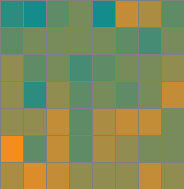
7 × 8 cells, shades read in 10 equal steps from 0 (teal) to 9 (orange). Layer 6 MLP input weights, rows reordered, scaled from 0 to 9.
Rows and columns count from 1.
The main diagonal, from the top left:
1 4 4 3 6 5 7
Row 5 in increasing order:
3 4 5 5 6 7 7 7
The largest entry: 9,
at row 6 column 1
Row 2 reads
3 4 4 4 4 3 2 4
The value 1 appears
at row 1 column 1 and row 4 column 2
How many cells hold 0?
2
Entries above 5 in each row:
2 0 0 1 4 3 4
